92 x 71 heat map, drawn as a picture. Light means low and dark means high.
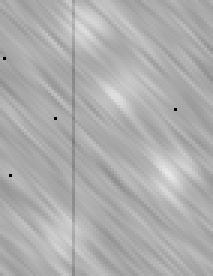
Average level on the scale: 30%. Lone odd cells: 4, each higher than its neighbours. Slope: none. Mirror symmetry: none. Dips: four. Odd lines: column 25.
